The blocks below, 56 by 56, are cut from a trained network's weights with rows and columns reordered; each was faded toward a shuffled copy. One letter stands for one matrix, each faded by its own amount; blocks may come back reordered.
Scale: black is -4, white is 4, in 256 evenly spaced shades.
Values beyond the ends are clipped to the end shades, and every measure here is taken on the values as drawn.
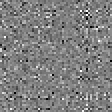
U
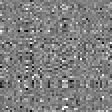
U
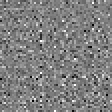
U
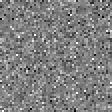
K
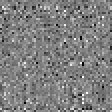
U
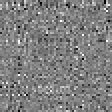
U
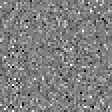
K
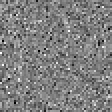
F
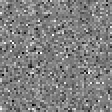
K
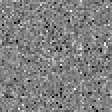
K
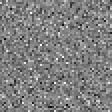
F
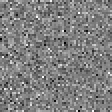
F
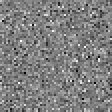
F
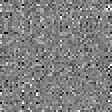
U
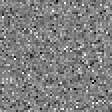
K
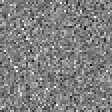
F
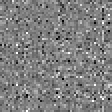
U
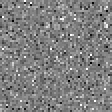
K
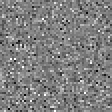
K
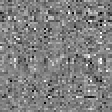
U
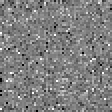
K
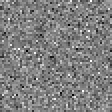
F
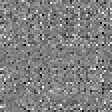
U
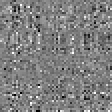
U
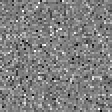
K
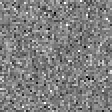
F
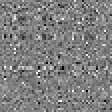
U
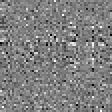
U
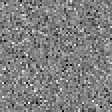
F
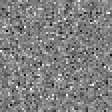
K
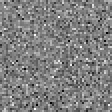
F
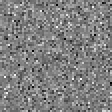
F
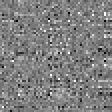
U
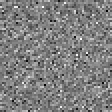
F
